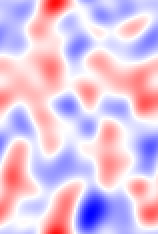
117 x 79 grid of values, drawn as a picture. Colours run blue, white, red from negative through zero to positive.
Lone odd cells: none. Grain: smooth. Ninth with the lowest average: bottom middle. Slope: none. Histogram: bell-shaped. Odd rows or columns: none. Mirror symmetry: none.
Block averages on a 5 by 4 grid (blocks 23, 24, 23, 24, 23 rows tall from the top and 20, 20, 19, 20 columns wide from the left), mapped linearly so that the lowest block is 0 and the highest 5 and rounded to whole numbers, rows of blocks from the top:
2 4 2 3 / 4 4 4 4 / 3 3 3 4 / 5 2 4 3 / 4 5 0 4
